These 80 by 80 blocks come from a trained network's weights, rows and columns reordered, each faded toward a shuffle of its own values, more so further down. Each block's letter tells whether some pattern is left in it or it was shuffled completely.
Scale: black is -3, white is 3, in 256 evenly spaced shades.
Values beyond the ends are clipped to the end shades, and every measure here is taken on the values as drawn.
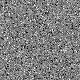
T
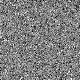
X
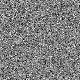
X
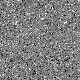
T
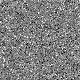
T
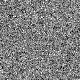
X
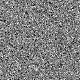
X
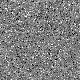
T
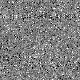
X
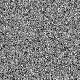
X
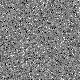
T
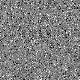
X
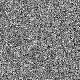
X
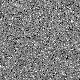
T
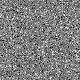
X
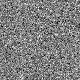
T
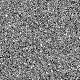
T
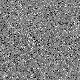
X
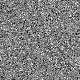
T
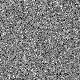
T
